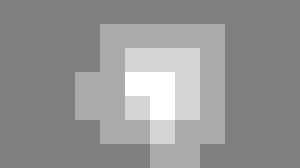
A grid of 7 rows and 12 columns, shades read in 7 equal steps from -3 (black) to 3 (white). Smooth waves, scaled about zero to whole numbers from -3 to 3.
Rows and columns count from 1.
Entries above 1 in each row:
0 0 3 3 3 1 0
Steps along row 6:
same same same up same up down same down same same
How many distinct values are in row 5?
4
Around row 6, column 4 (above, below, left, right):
1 0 0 1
